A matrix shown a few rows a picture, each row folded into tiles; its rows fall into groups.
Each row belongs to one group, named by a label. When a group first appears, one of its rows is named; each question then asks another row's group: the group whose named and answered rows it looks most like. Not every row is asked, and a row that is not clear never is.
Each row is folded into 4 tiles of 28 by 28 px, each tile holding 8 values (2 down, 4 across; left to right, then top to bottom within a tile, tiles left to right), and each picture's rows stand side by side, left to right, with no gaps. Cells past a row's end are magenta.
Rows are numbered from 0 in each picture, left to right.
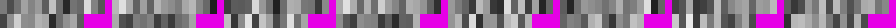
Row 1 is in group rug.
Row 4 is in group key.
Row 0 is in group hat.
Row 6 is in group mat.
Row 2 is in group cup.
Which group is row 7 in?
hat
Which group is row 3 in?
rug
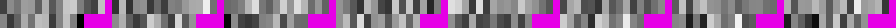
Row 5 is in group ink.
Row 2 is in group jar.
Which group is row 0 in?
cup
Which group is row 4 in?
rug
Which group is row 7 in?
jar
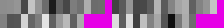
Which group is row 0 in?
key
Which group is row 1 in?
mat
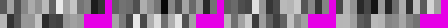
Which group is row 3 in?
ink
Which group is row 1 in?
key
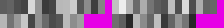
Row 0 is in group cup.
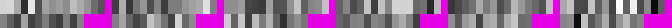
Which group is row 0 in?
rug
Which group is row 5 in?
key
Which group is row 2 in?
mat
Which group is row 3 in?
cup
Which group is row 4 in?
cup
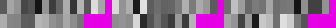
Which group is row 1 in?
rug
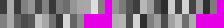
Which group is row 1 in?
key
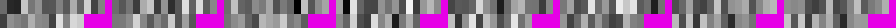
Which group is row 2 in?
ink
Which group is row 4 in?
cup
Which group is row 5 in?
cup
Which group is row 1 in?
hat
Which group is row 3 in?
mat
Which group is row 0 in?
hat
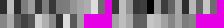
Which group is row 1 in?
ink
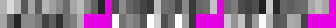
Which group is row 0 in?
rug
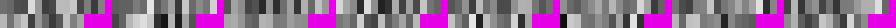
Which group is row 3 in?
key
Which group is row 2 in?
ink
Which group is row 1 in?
hat
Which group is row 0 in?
cup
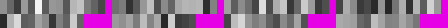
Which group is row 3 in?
ink
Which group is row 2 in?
hat
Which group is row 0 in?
hat
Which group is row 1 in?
hat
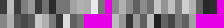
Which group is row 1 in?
rug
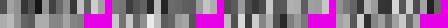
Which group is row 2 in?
mat
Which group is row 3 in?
key
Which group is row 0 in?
ink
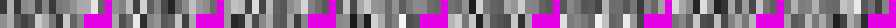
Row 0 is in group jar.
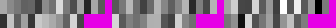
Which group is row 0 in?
ink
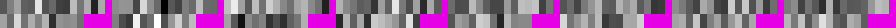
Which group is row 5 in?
cup
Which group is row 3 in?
ink
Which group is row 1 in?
key
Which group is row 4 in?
hat
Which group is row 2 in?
rug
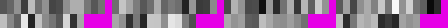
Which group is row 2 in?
ink
